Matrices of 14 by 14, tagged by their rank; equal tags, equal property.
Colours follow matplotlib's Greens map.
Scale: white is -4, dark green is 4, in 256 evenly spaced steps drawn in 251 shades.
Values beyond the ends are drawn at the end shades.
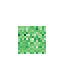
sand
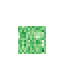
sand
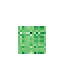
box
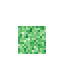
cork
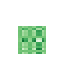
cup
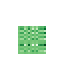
cup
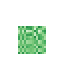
box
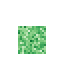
cork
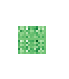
box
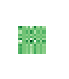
cup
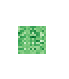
sand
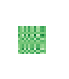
cup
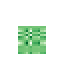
cup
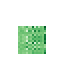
box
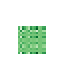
cup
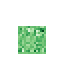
sand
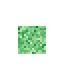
cork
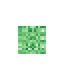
box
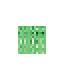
box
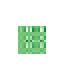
cup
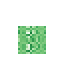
box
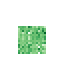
sand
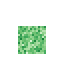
cork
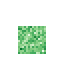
cork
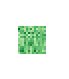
sand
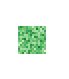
cork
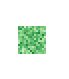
cork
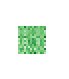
sand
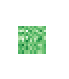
box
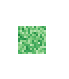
cork
